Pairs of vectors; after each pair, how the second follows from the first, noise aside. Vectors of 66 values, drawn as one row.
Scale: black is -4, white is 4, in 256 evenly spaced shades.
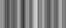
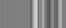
partly zeroed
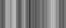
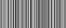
sign-scrambled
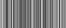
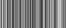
sign-scrambled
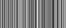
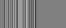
partly zeroed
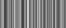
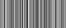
sign-scrambled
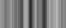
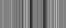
partly zeroed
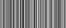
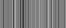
partly zeroed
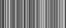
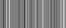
partly zeroed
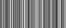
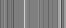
partly zeroed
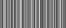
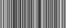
sign-scrambled
